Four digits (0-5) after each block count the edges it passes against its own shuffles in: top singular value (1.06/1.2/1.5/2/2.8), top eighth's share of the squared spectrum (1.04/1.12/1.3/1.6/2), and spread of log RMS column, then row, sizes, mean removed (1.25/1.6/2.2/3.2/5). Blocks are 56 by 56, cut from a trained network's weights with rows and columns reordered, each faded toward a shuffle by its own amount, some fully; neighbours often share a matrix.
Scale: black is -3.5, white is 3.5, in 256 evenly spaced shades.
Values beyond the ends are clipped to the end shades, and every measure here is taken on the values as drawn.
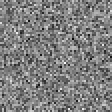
1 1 0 0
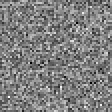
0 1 0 0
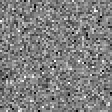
1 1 0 0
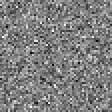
0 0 0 0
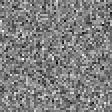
1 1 0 0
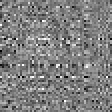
4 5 2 3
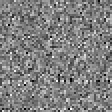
3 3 1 2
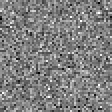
0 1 0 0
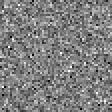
2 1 0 0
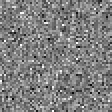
3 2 0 1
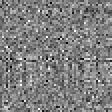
4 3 1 2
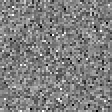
0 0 0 0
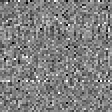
3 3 1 2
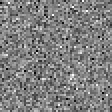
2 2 0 0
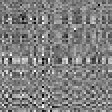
5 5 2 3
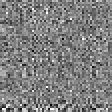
4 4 2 3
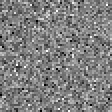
0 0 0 0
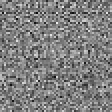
4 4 1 2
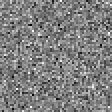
1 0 0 0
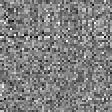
4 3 0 2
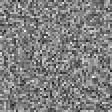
2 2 0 0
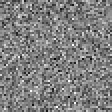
0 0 0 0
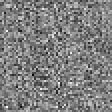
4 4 2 1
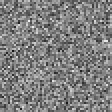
0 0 0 0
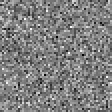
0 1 0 0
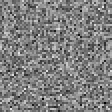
3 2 0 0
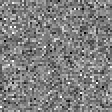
2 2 1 0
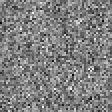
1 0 0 0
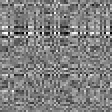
5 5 1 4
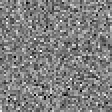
2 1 0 0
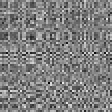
5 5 2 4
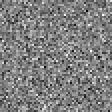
2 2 0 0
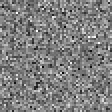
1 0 0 0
